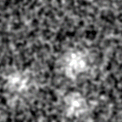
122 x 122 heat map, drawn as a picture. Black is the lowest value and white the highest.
Overall the values sit about 40% of the way up the scale. The halves do not mirror each other. There are three bumps. There are no lone odd cells. No single row or column stands out from its neighbours. The ninth with the highest average is the centre.
